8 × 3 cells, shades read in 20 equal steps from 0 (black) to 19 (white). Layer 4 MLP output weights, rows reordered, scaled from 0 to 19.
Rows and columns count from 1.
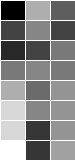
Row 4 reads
9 10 9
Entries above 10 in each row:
1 0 0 0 2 2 2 2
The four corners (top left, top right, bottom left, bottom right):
0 7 19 12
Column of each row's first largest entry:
2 2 3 2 1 1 1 1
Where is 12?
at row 8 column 3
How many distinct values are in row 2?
2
